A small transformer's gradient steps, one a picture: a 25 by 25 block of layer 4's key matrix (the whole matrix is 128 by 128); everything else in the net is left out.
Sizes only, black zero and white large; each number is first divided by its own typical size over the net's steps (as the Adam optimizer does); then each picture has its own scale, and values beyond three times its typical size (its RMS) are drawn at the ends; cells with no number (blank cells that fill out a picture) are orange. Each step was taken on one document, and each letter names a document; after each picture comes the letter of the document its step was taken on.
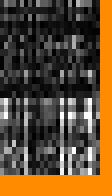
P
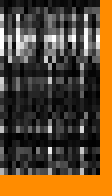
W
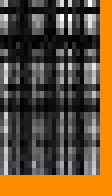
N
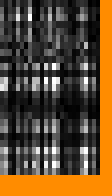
W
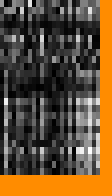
P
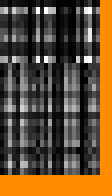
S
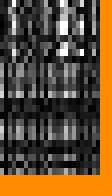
N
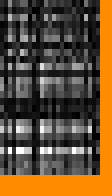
W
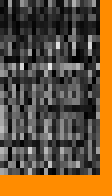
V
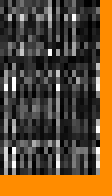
W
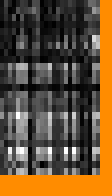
V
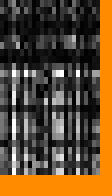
V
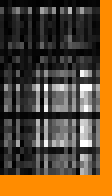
S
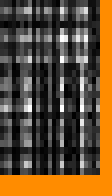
S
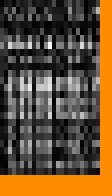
V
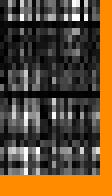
P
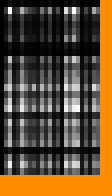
S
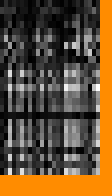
S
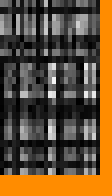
N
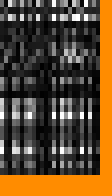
P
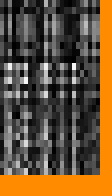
N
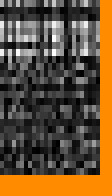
N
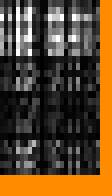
W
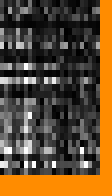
W
